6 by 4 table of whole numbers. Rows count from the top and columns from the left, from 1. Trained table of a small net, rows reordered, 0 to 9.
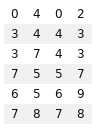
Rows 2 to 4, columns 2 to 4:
4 4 3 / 7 4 3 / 5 5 7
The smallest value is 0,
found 2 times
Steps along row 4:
down same up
